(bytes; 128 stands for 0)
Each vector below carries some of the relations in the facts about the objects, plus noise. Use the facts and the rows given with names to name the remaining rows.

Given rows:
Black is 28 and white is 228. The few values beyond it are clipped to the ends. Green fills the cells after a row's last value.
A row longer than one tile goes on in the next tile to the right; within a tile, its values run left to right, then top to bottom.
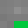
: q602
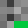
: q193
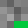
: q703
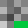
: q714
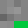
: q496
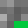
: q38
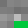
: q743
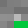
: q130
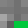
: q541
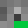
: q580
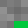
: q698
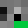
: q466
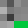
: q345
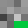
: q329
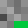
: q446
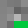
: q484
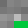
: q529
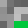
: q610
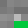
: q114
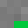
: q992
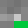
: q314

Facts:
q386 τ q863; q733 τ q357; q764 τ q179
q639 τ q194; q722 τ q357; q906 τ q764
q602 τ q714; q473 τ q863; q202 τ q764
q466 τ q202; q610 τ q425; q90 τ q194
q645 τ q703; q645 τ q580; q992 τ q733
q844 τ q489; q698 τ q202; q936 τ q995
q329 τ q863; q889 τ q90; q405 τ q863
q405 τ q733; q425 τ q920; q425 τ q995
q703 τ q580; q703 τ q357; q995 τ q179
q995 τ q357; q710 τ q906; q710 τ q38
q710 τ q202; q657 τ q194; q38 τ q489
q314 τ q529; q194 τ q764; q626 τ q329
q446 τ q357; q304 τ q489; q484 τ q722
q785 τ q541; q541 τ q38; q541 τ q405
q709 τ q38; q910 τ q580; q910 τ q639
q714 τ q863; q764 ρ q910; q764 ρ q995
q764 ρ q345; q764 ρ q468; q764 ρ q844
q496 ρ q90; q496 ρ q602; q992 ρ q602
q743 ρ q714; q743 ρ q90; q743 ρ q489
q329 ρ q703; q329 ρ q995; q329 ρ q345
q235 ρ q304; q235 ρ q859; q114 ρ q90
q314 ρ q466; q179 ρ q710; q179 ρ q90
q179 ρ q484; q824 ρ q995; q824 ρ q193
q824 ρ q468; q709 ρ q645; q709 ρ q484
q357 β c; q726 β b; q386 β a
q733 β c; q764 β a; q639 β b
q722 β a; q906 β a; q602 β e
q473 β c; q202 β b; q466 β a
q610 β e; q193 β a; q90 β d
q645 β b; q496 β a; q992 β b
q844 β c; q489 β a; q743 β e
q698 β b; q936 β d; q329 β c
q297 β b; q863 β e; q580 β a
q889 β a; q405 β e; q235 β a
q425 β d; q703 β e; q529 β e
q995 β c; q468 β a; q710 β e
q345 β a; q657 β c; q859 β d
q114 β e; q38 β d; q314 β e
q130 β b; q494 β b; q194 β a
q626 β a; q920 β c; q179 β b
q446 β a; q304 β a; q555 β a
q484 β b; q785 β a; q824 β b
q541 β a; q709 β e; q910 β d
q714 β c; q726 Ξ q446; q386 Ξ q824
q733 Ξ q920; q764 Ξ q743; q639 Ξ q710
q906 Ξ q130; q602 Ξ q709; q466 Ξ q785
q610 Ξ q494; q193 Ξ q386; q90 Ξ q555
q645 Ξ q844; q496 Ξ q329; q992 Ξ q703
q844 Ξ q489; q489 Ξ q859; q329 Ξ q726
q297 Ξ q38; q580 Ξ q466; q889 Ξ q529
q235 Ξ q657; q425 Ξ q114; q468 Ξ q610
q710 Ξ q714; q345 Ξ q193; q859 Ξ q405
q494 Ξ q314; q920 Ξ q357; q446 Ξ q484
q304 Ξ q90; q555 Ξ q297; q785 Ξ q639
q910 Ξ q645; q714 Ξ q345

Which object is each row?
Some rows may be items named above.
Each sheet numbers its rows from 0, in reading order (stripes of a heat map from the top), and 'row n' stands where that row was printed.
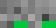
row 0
q405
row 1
q859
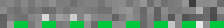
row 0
q764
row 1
q179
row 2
q314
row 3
q709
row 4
q496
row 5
q733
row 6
q639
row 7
q710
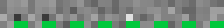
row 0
q859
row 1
q859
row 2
q405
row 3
q703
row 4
q863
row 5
q496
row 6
q194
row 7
q468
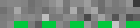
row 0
q920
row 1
q473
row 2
q425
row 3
q446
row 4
q639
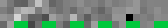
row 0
q494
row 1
q555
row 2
q473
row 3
q764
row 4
q645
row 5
q235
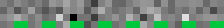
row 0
q357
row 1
q202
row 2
q489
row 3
q386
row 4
q824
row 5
q726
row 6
q863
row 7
q722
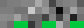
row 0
q626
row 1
q90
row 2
q785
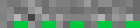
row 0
q484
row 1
q446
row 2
q709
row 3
q995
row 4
q657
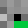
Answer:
q844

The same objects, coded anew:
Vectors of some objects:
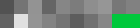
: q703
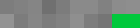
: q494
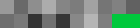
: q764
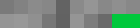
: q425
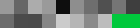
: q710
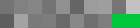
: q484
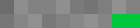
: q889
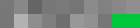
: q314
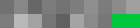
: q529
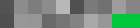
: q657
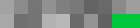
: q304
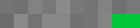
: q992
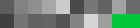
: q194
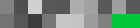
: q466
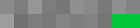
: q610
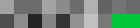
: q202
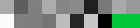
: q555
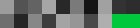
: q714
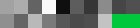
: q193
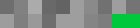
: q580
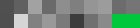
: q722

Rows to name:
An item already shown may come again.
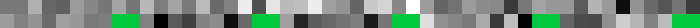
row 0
q580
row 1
q329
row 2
q726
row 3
q297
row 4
q710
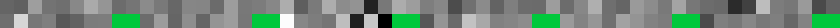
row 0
q995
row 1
q698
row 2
q555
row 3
q541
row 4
q580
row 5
q405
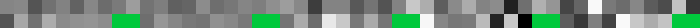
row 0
q709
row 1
q626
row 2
q38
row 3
q555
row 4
q639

